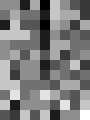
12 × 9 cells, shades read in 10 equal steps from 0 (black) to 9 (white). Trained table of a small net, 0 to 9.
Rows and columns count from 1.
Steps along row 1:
same down up down up down down down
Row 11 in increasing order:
1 3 3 5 5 5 7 7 8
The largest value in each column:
7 8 7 6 8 7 8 7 9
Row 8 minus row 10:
3 -6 1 0 -6 -1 0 0 -2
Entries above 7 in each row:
0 0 0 0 0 0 0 0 0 2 1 1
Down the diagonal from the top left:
5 6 3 4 1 6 4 3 3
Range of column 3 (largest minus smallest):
6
